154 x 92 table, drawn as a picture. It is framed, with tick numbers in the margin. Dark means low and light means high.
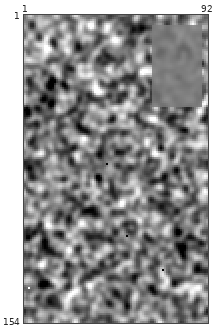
No row or column stands out. Four lone cells stand out: one far higher and three far lower than their neighbours. The field is mottled with small blotches. The top right is the calmest part. An odd patch, calmer than its surroundings, sits in the top right.
